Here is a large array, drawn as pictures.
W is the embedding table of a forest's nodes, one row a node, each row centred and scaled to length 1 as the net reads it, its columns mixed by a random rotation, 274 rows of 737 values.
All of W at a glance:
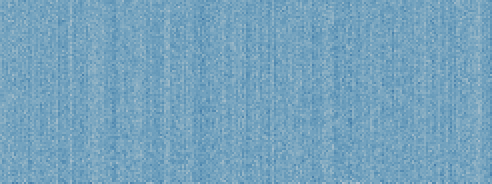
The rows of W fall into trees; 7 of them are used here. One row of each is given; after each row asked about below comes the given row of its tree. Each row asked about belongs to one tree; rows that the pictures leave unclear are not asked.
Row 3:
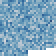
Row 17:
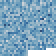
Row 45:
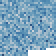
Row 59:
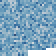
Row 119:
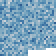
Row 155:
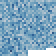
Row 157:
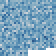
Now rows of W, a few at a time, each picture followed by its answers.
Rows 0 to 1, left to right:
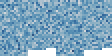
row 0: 155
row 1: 17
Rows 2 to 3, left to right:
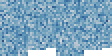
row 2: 157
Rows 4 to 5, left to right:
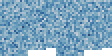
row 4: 17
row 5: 155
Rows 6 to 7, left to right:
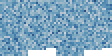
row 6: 155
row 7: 59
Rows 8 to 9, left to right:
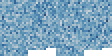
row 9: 3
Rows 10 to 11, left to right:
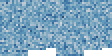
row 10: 17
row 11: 3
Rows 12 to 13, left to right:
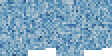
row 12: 3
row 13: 59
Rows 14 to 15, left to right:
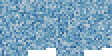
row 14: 45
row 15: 157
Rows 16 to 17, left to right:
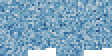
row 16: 119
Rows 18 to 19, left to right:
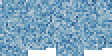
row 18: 3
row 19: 59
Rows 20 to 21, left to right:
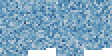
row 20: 45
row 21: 3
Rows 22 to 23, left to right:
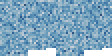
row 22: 155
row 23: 45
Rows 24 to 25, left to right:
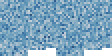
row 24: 157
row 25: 157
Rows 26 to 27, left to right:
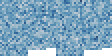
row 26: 45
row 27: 3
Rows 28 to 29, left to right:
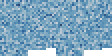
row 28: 17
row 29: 17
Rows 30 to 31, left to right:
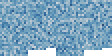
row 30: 45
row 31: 155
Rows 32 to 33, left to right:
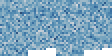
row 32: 45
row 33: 45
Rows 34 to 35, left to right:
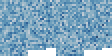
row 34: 17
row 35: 3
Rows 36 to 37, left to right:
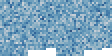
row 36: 17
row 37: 45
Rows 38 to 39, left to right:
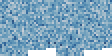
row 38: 59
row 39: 59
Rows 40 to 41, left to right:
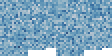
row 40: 157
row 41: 45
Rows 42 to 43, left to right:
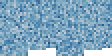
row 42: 59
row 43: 59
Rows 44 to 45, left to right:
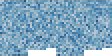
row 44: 3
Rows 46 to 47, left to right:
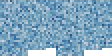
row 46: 59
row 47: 59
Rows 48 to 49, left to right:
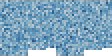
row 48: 157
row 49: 59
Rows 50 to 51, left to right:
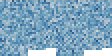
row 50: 119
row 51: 45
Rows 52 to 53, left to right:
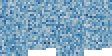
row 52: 59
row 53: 157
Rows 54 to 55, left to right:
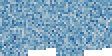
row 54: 59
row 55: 45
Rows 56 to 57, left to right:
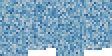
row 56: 45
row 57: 157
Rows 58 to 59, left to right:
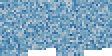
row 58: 155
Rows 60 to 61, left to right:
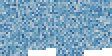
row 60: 157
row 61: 45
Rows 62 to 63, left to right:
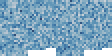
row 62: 59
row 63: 155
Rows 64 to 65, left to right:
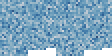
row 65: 3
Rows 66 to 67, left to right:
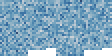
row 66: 45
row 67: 3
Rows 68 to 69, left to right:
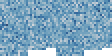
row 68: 157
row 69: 45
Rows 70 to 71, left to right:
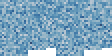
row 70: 45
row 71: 119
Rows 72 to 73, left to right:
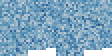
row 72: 45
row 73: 59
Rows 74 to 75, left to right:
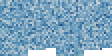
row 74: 119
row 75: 17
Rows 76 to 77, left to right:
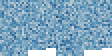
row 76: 59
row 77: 59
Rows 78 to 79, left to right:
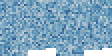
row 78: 155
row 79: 45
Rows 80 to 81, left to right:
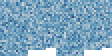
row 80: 17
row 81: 157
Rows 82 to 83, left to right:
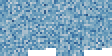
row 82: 59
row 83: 157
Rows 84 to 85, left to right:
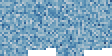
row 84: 45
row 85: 59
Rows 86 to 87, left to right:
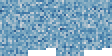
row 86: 45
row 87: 157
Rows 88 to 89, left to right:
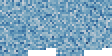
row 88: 17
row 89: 45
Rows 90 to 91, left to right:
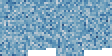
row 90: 3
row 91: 3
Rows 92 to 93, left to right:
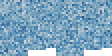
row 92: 17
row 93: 59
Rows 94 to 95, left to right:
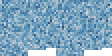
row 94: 3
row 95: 3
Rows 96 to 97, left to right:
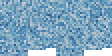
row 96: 17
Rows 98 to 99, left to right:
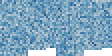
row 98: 45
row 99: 155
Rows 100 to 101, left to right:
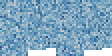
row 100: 59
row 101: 3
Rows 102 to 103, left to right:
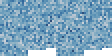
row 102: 3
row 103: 45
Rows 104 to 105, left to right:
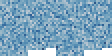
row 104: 157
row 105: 59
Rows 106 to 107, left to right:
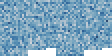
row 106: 155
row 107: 3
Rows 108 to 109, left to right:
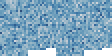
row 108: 59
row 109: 45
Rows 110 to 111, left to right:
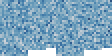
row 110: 3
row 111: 59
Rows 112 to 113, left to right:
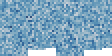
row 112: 119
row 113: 59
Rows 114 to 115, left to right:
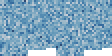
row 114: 3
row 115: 59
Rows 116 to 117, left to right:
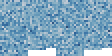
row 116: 17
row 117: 119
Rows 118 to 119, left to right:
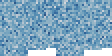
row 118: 45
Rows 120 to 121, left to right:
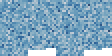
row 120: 119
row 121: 119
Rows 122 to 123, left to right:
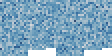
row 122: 157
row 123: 155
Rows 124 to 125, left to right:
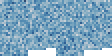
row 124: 3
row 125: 155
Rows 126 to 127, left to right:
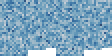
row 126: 3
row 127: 119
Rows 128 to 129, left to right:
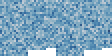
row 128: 45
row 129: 59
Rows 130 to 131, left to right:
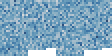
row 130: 155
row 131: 3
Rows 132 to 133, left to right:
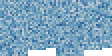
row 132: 59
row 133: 17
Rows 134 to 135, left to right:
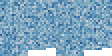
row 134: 155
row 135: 157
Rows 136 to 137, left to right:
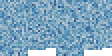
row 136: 59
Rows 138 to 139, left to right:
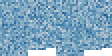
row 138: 157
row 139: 17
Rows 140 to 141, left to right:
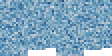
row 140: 119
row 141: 59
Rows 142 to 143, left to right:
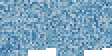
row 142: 155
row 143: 45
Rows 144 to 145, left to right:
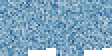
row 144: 59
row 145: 45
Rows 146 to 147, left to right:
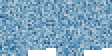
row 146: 59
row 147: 59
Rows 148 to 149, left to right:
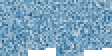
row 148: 157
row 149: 155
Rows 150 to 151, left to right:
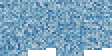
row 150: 155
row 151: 157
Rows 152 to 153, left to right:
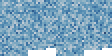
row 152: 45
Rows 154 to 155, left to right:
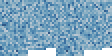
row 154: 17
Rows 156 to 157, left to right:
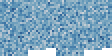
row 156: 119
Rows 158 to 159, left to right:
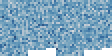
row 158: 59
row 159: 157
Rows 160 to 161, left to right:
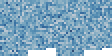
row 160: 17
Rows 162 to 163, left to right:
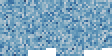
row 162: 3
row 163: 119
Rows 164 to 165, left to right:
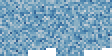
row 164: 45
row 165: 157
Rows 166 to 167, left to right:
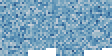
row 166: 157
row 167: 45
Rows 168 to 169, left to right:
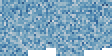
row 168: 3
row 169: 45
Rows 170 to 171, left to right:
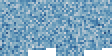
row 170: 157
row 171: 59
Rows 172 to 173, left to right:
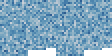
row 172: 17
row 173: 3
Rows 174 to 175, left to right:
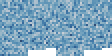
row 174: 119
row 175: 59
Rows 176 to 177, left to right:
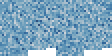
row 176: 45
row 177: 59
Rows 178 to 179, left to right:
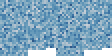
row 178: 157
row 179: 157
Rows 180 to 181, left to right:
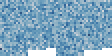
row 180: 157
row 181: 155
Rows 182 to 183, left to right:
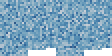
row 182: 157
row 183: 157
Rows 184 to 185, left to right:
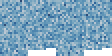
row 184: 17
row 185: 157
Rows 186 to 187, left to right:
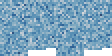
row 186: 155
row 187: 157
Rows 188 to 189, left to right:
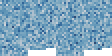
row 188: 3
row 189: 157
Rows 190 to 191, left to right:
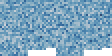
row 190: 3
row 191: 157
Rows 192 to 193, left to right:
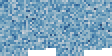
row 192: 59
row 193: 119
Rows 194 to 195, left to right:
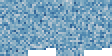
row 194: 45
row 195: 59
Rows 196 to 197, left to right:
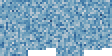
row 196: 3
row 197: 157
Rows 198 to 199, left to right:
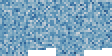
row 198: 157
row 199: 155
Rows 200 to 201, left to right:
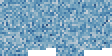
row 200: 3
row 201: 3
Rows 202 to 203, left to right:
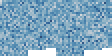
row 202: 3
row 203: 45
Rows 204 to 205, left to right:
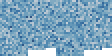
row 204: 119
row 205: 17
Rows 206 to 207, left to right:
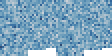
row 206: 59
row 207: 59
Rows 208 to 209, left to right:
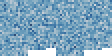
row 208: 59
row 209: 157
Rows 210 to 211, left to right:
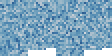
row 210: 155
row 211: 45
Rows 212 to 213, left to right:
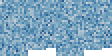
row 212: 3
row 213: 59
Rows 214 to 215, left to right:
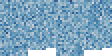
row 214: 157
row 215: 45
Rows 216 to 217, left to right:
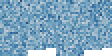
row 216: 17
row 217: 45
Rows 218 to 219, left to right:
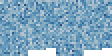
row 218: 155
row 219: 17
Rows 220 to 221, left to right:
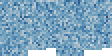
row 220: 155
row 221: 3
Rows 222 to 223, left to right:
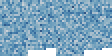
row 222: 17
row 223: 45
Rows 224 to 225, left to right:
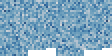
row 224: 155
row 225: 3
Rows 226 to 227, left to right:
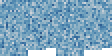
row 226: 3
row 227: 119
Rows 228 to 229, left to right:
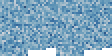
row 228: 59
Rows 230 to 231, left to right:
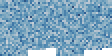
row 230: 119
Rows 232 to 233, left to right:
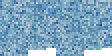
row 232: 45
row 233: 119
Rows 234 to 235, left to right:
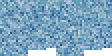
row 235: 59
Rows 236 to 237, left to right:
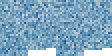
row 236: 155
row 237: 155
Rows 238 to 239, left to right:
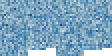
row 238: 157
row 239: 17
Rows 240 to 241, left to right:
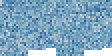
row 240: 3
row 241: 45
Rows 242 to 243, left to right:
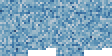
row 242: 45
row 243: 45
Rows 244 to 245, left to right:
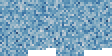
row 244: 45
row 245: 3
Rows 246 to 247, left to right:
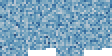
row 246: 59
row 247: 157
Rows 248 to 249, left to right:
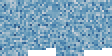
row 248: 59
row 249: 155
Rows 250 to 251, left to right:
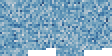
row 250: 59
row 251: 3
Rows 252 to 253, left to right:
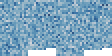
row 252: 155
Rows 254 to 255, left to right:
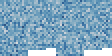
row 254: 17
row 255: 3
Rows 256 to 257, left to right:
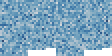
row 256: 157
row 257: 3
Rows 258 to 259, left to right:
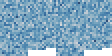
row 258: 157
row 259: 3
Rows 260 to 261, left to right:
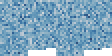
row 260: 155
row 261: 157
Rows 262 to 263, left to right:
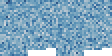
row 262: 3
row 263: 157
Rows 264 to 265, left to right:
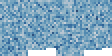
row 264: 155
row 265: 59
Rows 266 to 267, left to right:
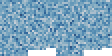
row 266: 45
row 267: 157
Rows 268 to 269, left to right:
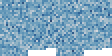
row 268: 3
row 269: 45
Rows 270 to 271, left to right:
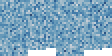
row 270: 157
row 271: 45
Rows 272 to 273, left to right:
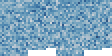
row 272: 45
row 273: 3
